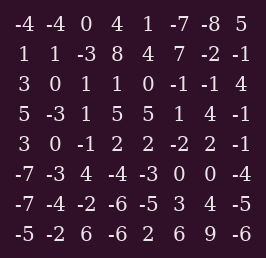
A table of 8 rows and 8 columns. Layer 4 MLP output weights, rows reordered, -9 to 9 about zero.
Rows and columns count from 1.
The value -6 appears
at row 7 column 4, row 8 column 4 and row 8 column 8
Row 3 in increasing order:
-1 -1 0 0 1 1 3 4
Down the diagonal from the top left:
-4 1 1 5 2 0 4 -6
